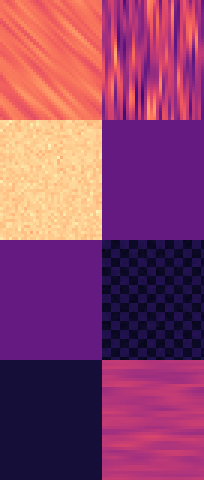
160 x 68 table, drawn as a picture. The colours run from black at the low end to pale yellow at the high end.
It is made of 4 by 2 panels. Panel 1,1: high, slanting down to the right, faint in contrast. Panel 1,2: middling, streaked downward, strong in contrast. Panel 2,1: very high, fine-grained, faint in contrast. Panel 2,2: low, flat. Panel 3,1: low, flat. Panel 3,2: very low, checkered, faint in contrast. Panel 4,1: very low, flat. Panel 4,2: middling, streaked across, faint in contrast.
